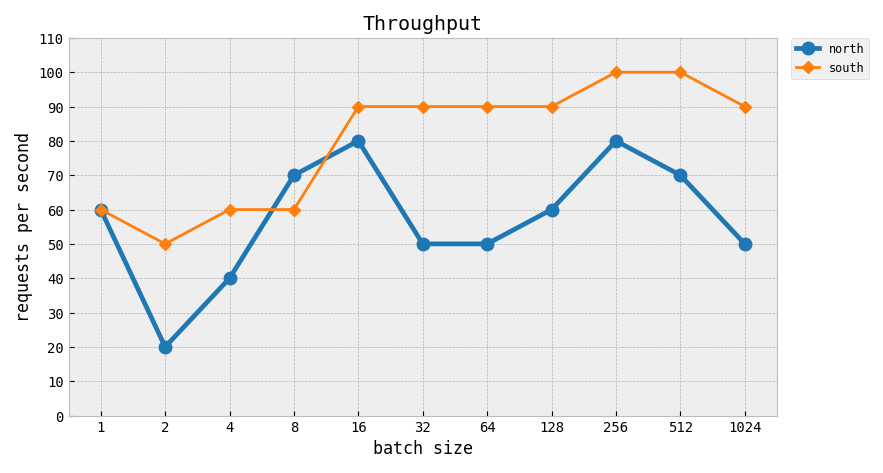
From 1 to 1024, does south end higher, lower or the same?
higher
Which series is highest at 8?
north
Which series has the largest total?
south
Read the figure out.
Title: Throughput
x-axis: batch size, ticks 1 2 4 8 16 32 64 128 256 512 1024
y-axis: requests per second, ticks 0 10 20 30 40 50 60 70 80 90 100 110
Legend: north, south
Values:
north: 60 20 40 70 80 50 50 60 80 70 50
south: 60 50 60 60 90 90 90 90 100 100 90
